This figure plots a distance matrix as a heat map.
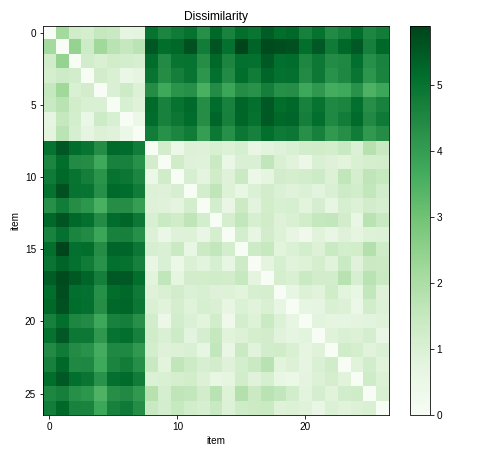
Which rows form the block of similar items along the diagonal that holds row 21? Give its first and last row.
8 to 26
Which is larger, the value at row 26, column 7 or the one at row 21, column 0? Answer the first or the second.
the second
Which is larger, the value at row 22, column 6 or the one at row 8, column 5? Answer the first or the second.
the second
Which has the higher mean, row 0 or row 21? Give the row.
0
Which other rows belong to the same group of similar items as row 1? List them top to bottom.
0, 2, 3, 4, 5, 6, 7
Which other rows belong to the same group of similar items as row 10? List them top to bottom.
8, 9, 11, 12, 13, 14, 15, 16, 17, 18, 19, 20, 21, 22, 23, 24, 25, 26
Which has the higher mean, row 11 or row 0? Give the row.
0
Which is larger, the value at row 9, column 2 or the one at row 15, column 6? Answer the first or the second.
the second
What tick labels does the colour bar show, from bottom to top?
0, 1, 2, 3, 4, 5
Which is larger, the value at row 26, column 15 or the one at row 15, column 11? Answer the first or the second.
the first
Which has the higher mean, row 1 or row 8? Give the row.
1
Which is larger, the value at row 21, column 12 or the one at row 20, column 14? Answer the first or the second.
the first
